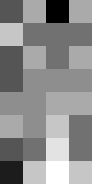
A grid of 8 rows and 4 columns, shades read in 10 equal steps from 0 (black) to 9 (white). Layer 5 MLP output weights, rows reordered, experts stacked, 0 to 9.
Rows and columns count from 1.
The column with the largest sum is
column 3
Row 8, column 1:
1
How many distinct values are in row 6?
4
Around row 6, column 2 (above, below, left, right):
5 4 6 7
